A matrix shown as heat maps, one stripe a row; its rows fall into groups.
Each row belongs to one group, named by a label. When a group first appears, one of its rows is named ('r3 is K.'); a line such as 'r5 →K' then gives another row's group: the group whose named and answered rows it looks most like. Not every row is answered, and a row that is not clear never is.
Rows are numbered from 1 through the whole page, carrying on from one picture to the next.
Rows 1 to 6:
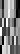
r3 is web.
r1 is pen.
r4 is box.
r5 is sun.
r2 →pen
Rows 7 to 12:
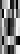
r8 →sun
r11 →pen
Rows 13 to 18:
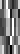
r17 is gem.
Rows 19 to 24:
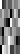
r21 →gem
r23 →pen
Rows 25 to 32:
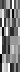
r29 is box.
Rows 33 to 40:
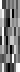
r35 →gem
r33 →box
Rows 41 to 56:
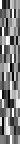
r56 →gem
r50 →gem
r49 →sun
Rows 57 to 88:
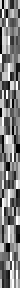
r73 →pen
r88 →box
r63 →box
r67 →web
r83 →pen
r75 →gem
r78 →pen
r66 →box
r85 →gem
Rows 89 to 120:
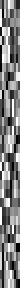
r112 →box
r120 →pen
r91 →box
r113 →box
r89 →pen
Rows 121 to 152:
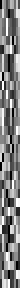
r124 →web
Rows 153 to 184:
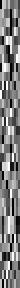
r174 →gem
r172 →sun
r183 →web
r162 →web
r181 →box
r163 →box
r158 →gem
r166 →web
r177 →pen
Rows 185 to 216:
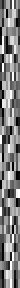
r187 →pen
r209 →gem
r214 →gem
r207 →pen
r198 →pen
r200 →box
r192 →web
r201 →pen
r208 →box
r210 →sun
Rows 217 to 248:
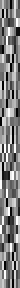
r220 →pen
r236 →box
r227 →sun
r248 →sun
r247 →sun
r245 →sun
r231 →sun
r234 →web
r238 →web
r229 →pen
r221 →web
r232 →sun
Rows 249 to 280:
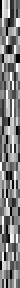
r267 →box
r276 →web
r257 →gem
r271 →web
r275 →box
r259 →web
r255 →pen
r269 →sun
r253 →web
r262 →box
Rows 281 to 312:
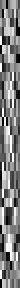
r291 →pen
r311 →box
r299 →web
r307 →pen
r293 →web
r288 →box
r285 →box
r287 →pen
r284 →pen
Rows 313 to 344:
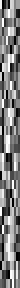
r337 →pen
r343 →box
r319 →pen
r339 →pen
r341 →pen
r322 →gem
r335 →sun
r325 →pen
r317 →web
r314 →pen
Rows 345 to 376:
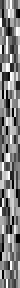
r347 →box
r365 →sun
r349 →web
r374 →gem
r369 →sun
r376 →web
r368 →box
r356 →gem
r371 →pen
